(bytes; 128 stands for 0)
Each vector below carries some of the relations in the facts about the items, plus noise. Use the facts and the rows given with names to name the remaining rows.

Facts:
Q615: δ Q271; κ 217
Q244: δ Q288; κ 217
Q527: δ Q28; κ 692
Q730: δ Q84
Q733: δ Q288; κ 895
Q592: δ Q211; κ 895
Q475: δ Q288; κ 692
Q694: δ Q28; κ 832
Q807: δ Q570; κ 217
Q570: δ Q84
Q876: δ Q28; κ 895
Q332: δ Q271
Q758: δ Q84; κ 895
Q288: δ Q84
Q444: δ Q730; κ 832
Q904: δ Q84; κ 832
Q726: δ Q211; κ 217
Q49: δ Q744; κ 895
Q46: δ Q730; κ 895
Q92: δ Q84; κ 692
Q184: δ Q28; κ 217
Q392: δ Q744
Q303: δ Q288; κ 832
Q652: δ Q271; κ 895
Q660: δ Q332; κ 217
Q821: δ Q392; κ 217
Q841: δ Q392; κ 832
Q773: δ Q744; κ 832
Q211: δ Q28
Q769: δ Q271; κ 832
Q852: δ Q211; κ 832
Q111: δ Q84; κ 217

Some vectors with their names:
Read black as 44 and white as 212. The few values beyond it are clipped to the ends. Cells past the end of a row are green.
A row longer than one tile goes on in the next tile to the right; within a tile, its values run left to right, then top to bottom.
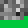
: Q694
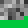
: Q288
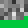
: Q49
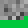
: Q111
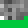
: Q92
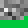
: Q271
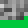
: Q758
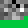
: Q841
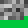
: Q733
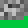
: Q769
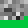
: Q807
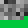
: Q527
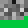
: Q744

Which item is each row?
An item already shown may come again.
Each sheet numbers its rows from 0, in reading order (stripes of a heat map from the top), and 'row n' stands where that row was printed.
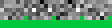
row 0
Q244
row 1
Q392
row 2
Q821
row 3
Q807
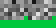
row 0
Q744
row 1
Q592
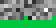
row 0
Q733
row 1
Q726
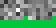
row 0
Q852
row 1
Q84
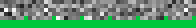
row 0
Q332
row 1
Q852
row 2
Q475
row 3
Q570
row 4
Q28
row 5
Q758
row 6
Q852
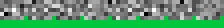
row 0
Q660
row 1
Q211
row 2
Q652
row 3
Q303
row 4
Q211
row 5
Q660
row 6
Q773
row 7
Q904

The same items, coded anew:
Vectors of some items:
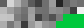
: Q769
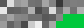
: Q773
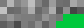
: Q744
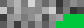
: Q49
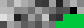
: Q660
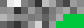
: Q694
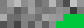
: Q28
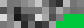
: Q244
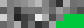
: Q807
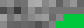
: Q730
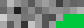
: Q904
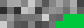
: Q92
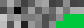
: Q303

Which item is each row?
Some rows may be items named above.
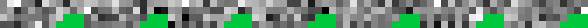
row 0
Q852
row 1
Q821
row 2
Q726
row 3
Q660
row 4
Q652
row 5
Q592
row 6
Q769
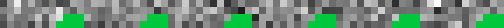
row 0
Q876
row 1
Q28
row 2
Q652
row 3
Q49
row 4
Q758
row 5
Q694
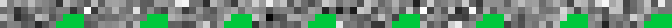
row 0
Q111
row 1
Q392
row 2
Q694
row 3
Q184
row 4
Q475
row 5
Q841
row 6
Q211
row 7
Q527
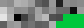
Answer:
Q615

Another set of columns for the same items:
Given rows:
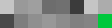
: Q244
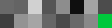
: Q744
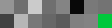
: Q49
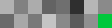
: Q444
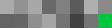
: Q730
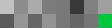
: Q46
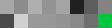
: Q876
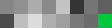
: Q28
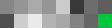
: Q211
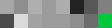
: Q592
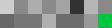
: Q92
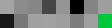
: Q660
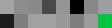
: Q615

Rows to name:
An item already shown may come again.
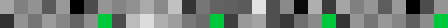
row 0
Q652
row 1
Q28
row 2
Q392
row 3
Q652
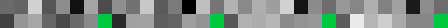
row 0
Q744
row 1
Q821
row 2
Q527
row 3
Q852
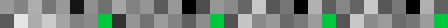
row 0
Q694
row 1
Q652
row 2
Q773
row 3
Q773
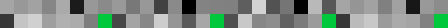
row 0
Q726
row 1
Q769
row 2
Q841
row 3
Q184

